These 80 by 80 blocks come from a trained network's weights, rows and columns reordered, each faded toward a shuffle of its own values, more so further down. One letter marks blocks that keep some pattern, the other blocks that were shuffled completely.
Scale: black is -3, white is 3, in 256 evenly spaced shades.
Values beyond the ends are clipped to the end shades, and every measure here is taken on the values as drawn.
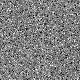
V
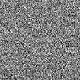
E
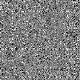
E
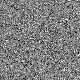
V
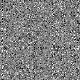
E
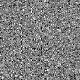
E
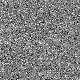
V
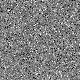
V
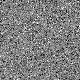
V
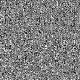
E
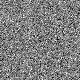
V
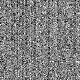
E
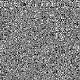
E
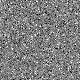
V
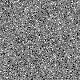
V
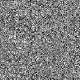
E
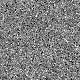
V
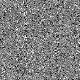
E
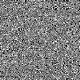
E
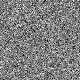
V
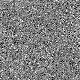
V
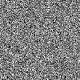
E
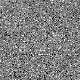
E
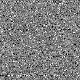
E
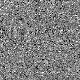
E
